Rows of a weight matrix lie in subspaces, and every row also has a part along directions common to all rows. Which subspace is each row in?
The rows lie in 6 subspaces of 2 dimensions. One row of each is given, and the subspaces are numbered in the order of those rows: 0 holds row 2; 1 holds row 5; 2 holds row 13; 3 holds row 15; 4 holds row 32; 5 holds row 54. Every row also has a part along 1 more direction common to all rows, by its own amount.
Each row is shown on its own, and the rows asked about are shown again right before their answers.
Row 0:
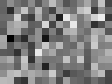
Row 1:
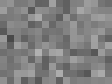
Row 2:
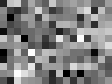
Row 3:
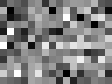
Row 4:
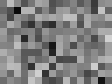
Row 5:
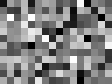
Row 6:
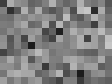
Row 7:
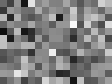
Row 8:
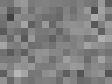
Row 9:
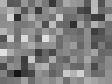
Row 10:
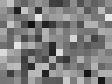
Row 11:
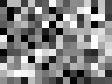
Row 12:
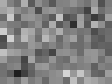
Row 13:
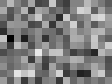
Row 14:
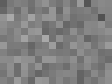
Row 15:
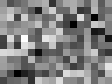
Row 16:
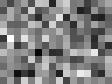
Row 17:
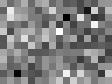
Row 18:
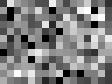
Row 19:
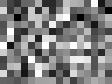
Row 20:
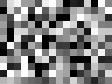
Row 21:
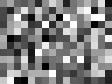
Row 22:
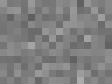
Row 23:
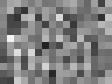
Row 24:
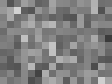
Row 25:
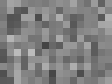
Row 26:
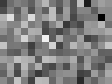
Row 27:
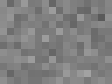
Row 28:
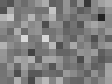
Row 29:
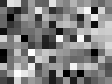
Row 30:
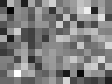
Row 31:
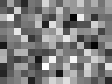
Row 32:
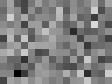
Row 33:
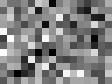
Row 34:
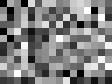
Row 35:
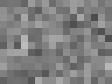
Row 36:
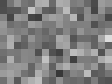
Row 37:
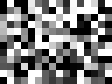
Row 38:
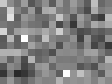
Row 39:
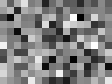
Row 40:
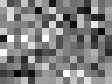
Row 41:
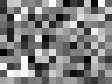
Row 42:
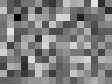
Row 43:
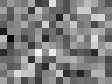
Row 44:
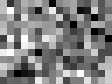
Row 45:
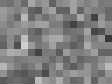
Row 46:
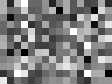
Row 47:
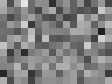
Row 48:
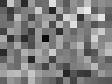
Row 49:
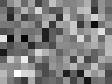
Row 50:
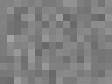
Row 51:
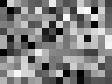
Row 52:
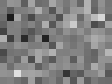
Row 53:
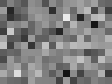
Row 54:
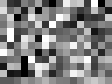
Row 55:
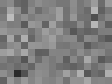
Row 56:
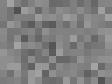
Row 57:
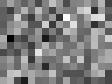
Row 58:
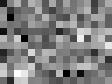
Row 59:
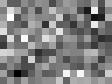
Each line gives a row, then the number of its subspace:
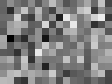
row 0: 0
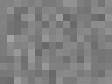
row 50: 0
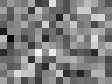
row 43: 2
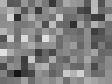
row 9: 5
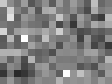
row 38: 0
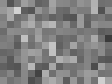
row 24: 2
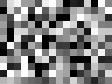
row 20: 5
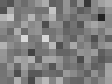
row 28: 1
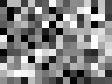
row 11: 3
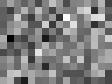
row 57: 0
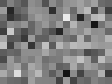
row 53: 5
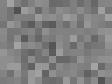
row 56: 2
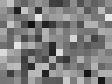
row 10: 2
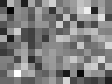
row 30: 3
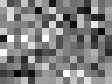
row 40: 4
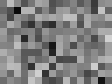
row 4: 2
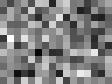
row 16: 2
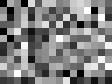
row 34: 3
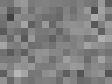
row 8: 4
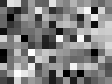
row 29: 0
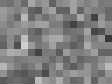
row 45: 3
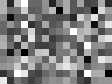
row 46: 4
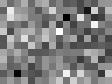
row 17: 5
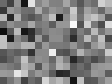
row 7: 1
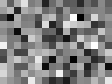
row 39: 3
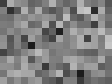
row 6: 1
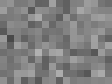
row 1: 2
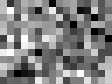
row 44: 3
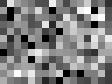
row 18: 1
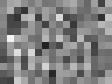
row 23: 0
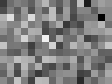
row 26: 1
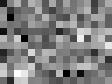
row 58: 0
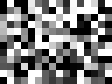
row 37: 4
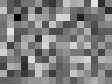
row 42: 5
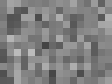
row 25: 0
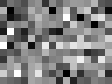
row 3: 5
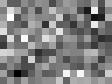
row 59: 4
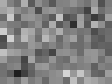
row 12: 1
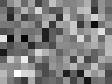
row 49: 4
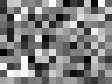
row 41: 5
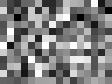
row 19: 5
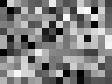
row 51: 1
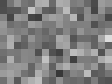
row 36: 2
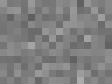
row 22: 1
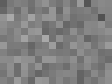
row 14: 1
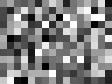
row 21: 0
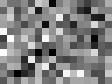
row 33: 2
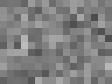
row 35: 3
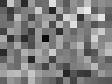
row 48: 4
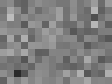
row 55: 4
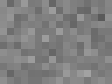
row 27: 4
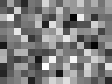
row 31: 3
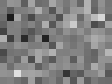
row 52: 1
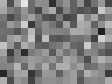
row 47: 4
